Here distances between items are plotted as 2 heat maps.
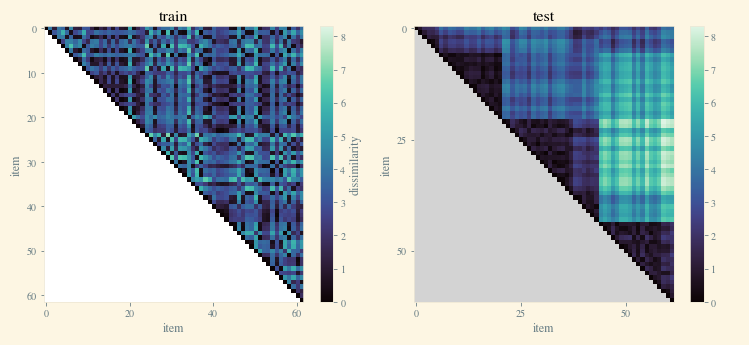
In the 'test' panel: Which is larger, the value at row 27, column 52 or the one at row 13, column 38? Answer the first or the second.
the first
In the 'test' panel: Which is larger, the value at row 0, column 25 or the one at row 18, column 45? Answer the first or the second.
the second
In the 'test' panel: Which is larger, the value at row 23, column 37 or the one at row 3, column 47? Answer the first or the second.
the second
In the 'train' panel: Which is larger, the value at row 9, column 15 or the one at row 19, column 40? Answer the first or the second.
the second
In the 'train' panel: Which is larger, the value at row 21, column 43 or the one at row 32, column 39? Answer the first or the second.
the second
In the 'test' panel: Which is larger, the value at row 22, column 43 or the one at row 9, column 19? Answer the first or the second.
the first
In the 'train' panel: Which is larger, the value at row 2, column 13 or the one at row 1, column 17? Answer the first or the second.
the second
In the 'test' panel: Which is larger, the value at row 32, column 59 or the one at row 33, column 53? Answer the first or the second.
the first
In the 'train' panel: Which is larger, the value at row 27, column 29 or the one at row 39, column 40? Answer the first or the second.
the second
